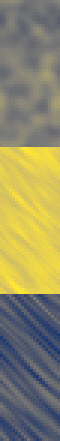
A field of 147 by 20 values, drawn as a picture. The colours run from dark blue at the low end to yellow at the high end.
It is made of 3 by 1 panels. Panel 1,1: middling, blotchy. Panel 2,1: very high, slanting down to the right, faint in contrast. Panel 3,1: low, slanting down to the right.
